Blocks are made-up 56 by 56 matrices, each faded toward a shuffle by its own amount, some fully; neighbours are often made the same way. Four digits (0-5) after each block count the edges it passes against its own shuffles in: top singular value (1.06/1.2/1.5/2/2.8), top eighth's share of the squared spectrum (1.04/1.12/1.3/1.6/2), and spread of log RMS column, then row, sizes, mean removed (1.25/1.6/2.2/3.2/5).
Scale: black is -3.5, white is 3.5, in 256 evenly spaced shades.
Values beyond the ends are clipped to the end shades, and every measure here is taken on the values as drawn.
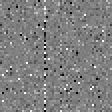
3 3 1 0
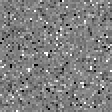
0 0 0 0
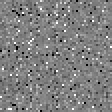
1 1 1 0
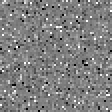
0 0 0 0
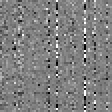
3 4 3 0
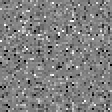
3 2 1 1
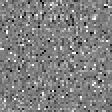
3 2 1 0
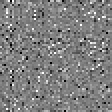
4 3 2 1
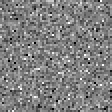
0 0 0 0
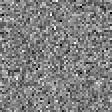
1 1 0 0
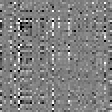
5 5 4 3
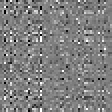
4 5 3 3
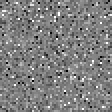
1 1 0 0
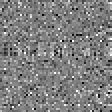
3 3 1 1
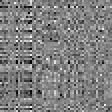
5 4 3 3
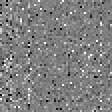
1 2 1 0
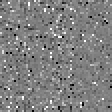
1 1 1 0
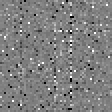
2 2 1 0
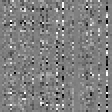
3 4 4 2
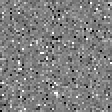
1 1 1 0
